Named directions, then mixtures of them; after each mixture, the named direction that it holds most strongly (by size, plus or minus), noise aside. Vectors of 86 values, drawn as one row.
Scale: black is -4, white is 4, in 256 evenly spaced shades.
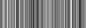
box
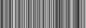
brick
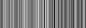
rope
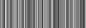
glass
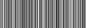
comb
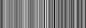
rope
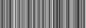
brick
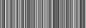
glass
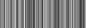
glass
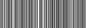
comb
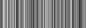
box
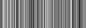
box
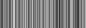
brick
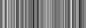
box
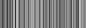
box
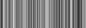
brick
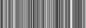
brick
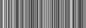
box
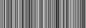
comb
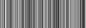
glass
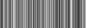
brick
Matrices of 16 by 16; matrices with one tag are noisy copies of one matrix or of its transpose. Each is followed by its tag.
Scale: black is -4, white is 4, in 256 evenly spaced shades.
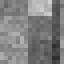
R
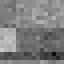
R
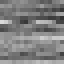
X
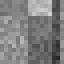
R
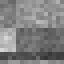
R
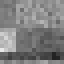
R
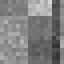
R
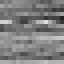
X
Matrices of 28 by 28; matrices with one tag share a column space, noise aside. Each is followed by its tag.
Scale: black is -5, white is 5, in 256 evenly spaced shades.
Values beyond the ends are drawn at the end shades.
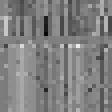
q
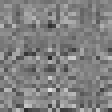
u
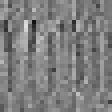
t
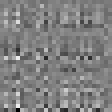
u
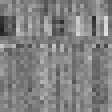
q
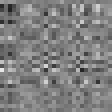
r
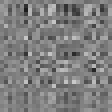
r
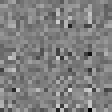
u
